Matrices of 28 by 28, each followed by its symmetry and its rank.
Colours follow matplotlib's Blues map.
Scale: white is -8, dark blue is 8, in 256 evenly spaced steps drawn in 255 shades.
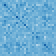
symmetric, rank five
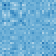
symmetric, rank three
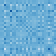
symmetric, rank three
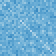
symmetric, full rank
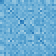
symmetric, rank five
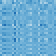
neither, rank two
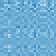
neither, rank three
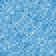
symmetric, full rank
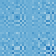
symmetric, rank three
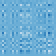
neither, rank two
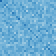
symmetric, full rank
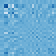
symmetric, rank three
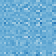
neither, rank three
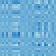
neither, rank two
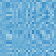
neither, rank three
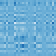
neither, rank two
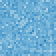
symmetric, full rank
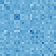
symmetric, rank five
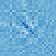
symmetric, rank five
